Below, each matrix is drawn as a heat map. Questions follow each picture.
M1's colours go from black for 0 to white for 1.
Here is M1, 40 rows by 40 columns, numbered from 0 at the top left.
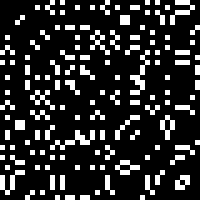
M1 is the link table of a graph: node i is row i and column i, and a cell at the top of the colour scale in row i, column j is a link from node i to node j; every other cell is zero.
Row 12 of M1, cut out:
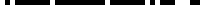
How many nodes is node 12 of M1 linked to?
9
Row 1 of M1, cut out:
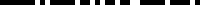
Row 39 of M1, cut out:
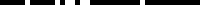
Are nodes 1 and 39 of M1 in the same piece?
yes
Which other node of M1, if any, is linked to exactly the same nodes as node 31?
node 37
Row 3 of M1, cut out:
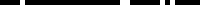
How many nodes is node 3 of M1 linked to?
5
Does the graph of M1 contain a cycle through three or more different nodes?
yes
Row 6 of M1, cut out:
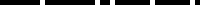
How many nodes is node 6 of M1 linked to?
5
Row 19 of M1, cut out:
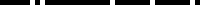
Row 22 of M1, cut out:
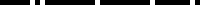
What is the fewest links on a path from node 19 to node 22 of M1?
1
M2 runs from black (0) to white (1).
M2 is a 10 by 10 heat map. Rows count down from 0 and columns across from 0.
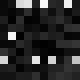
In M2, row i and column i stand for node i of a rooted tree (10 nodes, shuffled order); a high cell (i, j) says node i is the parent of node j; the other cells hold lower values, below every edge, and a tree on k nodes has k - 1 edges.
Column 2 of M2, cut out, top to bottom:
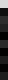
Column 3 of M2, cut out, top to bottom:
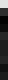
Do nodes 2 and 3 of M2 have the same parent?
yes
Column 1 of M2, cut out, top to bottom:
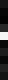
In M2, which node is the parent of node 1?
4
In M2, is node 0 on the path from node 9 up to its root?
no
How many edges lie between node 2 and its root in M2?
2
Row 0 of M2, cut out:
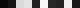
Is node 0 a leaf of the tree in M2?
no
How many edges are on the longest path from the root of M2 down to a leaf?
2
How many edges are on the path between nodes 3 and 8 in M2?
2
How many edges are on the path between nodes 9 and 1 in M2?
3
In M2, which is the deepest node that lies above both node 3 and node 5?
0
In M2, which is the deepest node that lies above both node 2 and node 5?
0
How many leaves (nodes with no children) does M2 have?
7
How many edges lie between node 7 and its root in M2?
0
